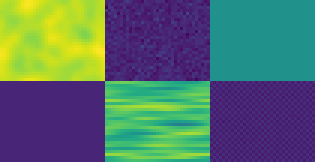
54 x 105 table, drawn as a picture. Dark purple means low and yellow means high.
It is made of 2 by 3 panels. Panel 1,1: very high, blotchy, faint in contrast. Panel 1,2: very low, fine-grained, faint in contrast. Panel 1,3: middling, flat. Panel 2,1: very low, flat. Panel 2,2: high, streaked across. Panel 2,3: very low, checkered, faint in contrast.
